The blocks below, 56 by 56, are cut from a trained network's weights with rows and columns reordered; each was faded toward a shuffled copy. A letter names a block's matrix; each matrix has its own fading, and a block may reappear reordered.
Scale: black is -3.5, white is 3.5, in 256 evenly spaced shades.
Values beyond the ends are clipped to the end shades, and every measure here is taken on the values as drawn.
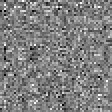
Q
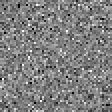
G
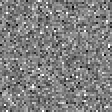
G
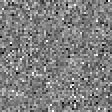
G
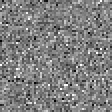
G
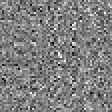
Q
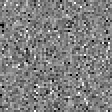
G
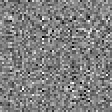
Q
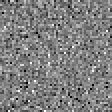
G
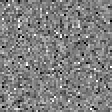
G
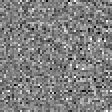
Q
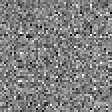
Q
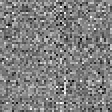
Q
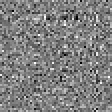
Q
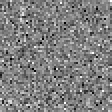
G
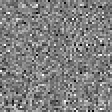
Q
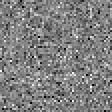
G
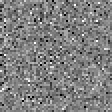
G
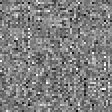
Q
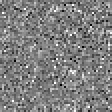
G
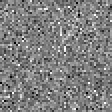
G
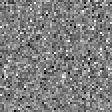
G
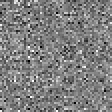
Q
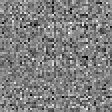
Q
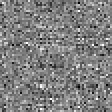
Q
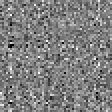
Q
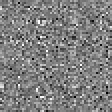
Q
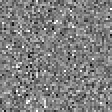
G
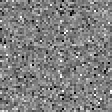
G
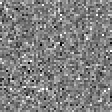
G
